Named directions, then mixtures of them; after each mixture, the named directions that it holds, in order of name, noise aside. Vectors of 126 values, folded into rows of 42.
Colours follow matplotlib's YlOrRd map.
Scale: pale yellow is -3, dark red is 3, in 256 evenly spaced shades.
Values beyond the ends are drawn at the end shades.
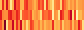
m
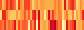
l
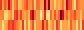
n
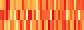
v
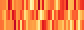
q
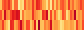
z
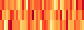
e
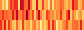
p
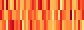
e, m, p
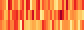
n, p, q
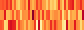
e, l, z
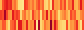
l, z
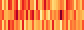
n, p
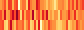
e, p, z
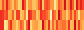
e, v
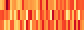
v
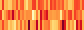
l, n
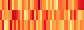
e, q, z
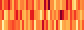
n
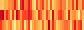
p, v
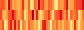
e, q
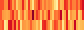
e, l, q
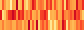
l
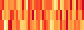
e
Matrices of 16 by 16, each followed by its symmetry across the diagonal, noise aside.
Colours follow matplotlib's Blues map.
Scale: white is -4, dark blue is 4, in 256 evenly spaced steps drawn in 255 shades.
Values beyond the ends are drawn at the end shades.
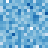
neither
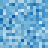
antisymmetric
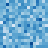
neither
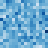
neither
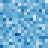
antisymmetric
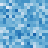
neither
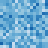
antisymmetric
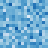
antisymmetric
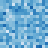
antisymmetric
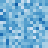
neither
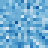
antisymmetric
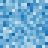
antisymmetric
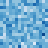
antisymmetric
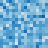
antisymmetric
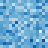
neither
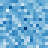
neither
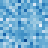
antisymmetric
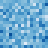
neither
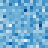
antisymmetric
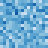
neither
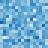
neither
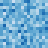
neither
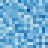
antisymmetric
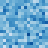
neither
